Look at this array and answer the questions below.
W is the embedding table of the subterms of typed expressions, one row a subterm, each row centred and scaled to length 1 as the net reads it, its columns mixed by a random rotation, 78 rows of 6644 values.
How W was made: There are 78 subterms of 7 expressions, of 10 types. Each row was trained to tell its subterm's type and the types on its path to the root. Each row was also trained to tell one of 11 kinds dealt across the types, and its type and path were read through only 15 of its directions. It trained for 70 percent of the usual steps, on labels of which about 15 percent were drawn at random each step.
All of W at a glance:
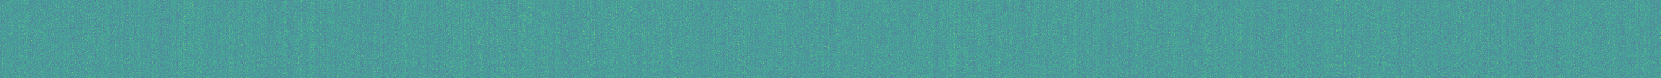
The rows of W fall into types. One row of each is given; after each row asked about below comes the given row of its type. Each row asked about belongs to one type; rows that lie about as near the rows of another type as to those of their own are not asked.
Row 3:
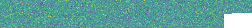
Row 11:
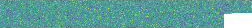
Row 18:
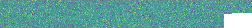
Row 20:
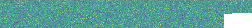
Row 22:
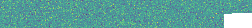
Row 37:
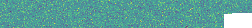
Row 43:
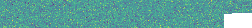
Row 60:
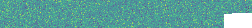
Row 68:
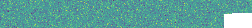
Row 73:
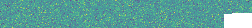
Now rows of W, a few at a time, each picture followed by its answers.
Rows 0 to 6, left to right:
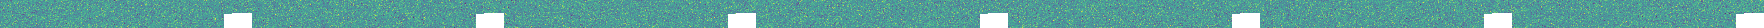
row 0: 20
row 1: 73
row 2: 22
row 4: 22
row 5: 11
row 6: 22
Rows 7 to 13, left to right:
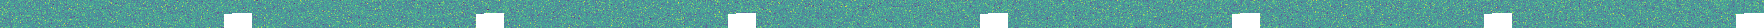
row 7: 22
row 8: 43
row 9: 11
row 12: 20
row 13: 68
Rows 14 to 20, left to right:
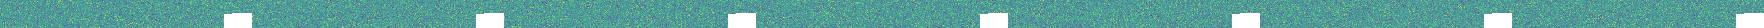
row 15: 60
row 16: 3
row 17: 43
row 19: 73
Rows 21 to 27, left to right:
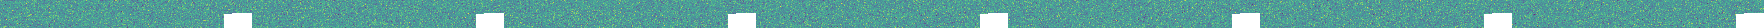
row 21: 18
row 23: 43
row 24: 68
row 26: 68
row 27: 20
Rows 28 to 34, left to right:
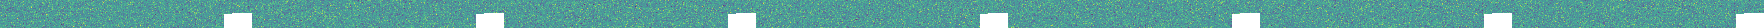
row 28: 37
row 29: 18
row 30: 20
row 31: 3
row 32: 37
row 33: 20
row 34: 20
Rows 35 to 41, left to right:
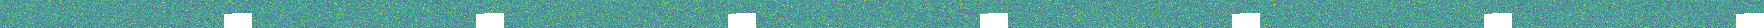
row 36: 73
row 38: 68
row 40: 37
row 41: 43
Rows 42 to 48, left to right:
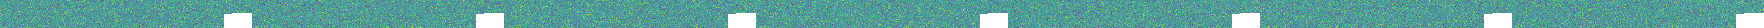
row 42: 60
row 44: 73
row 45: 3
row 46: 11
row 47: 20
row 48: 43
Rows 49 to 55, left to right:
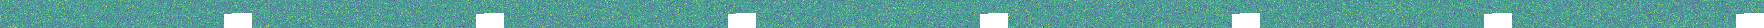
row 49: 3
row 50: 22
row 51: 37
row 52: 22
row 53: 60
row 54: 73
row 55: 73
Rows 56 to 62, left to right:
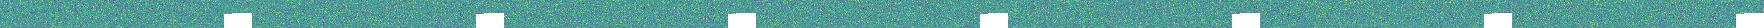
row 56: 68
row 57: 18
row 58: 37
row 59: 22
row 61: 11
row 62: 37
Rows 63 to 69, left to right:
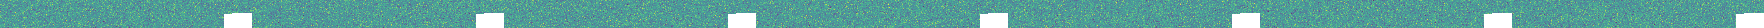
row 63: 37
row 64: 22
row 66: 20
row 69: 18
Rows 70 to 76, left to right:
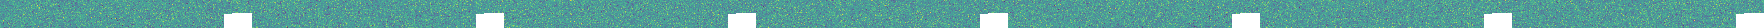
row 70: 73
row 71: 68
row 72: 3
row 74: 37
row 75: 60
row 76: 68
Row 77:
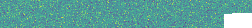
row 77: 68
